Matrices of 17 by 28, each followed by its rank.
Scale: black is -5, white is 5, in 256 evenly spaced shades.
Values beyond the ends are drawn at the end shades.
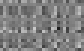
two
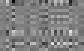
two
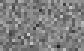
full rank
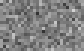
full rank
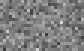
full rank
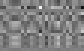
two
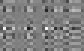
two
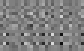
two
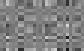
two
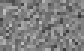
full rank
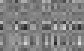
two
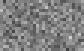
full rank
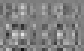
two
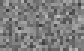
full rank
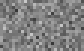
full rank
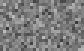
full rank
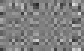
two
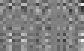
two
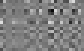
two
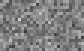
full rank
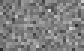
full rank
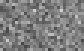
full rank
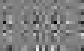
two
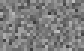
full rank
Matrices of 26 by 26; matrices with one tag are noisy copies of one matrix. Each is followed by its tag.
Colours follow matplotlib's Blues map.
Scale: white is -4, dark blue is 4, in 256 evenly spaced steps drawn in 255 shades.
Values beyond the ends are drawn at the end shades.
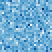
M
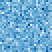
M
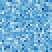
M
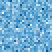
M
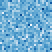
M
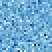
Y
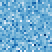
Y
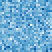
M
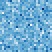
M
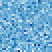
Y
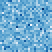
M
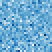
Y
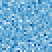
Y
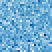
Y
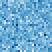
Y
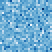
M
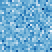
M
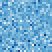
Y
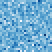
Y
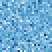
Y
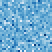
Y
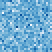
M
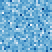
M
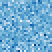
Y
